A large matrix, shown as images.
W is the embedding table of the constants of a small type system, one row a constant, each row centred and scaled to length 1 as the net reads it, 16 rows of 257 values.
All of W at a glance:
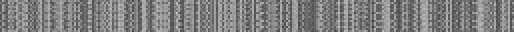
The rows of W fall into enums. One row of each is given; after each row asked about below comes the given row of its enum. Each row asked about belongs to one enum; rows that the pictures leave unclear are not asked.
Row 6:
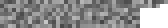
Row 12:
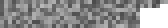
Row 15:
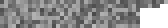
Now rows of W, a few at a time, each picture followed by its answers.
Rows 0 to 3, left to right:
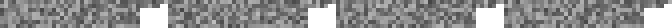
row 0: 15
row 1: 6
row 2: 12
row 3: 15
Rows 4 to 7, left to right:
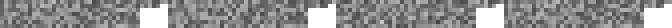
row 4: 12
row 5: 15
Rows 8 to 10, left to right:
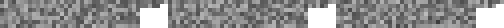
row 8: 15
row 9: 12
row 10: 6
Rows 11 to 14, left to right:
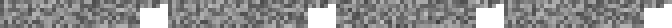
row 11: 12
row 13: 6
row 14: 12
